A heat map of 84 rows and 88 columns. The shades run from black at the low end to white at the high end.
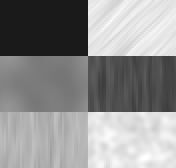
It is made of 3 by 2 panels. Panel 1,1: very low, flat. Panel 1,2: very high, slanting up to the right, faint in contrast. Panel 2,1: middling, smooth, faint in contrast. Panel 2,2: low, streaked downward, faint in contrast. Panel 3,1: high, streaked downward, faint in contrast. Panel 3,2: very high, blotchy, faint in contrast.
